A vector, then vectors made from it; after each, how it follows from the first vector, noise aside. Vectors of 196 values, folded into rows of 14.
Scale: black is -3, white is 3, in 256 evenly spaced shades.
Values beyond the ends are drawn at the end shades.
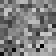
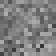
shrunk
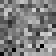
copied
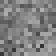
shrunk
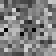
wrapped around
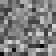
sign-scrambled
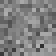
shrunk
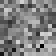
copied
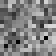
wrapped around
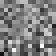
sign-scrambled
